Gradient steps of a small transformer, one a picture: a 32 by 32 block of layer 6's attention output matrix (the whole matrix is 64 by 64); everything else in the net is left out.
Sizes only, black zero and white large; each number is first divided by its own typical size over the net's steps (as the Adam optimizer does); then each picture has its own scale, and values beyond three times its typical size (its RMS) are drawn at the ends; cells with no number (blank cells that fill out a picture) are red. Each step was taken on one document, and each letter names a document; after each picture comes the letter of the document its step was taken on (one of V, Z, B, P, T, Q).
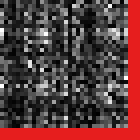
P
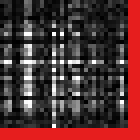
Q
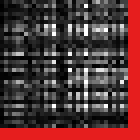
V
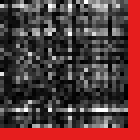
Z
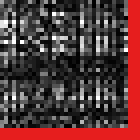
P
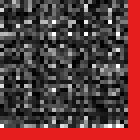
Q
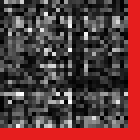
Z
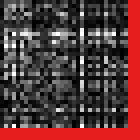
P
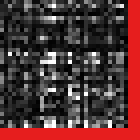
Q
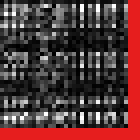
P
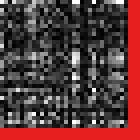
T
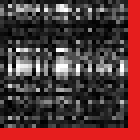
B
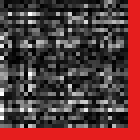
Z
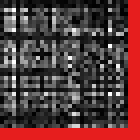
B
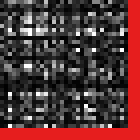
Q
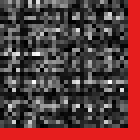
T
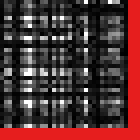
B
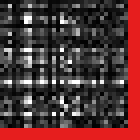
B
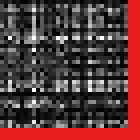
T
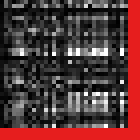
V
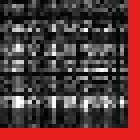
V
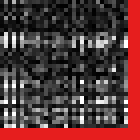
P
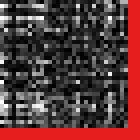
T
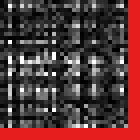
Q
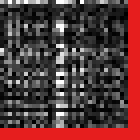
B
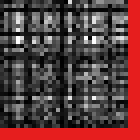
Z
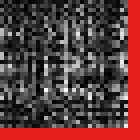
B
